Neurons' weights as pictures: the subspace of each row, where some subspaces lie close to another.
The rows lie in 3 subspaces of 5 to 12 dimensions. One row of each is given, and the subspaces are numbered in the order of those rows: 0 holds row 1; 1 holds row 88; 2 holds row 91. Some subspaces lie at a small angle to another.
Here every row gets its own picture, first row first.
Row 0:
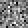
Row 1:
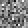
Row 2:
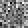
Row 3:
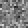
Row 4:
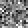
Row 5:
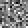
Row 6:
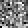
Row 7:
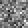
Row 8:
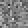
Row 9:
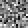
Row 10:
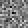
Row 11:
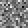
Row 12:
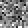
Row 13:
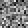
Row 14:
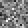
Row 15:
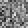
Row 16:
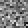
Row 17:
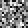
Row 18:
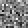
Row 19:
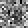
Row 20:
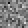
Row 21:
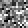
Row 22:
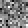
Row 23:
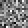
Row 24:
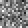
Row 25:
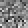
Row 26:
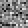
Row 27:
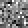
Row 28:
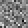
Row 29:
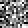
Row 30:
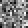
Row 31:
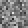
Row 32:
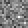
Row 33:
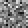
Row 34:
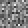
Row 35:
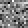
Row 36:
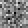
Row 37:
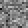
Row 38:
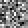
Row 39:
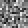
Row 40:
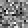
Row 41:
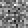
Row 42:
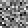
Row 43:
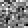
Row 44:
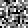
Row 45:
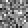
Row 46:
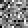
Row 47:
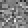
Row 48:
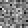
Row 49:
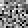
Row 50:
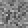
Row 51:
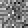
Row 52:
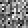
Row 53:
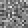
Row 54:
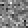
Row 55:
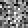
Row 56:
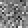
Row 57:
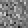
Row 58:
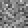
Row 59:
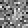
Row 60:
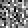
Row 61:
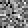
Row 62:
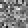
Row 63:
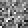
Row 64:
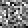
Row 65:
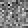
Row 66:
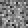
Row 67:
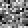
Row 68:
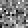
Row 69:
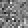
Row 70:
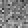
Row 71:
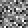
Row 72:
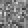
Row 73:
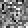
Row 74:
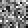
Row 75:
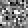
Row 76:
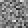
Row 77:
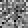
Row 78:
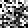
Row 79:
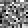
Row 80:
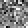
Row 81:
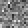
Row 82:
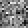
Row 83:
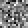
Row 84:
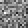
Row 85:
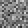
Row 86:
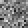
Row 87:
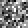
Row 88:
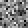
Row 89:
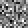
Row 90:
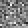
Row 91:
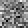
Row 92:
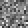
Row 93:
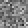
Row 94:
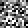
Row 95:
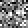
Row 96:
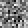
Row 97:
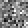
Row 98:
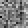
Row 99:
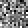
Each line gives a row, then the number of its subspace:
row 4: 1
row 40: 1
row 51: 2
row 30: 1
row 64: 1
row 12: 0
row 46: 2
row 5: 1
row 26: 1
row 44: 0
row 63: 0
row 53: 2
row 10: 2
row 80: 2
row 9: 1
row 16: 2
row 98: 1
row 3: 2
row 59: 0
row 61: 2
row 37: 1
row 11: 2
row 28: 2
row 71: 2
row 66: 2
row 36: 0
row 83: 1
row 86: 0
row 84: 2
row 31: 1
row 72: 2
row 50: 1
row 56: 0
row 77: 2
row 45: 1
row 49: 2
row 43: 1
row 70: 0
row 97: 2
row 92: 0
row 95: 1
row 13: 0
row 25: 0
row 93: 0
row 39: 1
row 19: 1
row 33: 1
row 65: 1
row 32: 2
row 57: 2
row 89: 2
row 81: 2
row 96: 0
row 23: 2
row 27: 2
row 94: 2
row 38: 2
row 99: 1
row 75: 1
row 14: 2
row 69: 2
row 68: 1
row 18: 2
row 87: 2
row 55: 0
